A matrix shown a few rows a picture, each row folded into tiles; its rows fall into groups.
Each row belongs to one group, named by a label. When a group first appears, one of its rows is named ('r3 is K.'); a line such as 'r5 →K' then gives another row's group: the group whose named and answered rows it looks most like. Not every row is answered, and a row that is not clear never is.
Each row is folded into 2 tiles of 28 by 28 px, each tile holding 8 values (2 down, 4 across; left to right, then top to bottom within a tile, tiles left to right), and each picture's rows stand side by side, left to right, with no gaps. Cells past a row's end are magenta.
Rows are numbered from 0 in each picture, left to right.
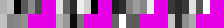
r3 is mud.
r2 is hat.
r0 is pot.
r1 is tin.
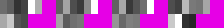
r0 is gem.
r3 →hat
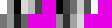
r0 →tin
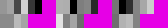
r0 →pot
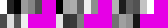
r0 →tin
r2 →gem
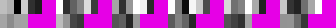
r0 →pot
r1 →tin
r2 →tin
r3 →tin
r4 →tin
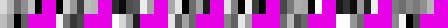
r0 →tin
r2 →gem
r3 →pot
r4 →pot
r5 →hat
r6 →hat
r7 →hat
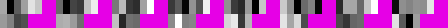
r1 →gem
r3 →hat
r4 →hat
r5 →pot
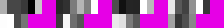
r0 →hat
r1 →hat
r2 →gem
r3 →tin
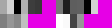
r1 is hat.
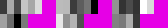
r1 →pot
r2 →gem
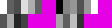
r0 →tin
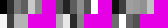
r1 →hat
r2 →hat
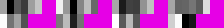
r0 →gem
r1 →tin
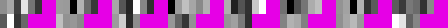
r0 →tin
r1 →pot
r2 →tin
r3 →mud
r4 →gem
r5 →gem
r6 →pot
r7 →hat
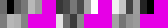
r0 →gem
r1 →mud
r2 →pot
